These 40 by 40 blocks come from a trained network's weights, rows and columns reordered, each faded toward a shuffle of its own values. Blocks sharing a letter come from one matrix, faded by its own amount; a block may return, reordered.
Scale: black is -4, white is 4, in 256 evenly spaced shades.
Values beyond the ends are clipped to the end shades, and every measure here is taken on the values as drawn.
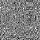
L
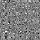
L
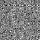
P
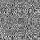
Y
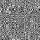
Y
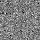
P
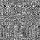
Y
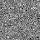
P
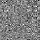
L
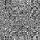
L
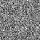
P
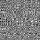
Y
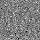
P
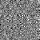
L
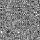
L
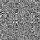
L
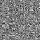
P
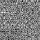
Y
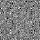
L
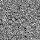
P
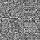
Y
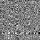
L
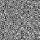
L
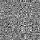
L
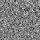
P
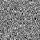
P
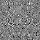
L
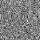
Y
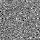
P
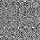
L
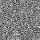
P
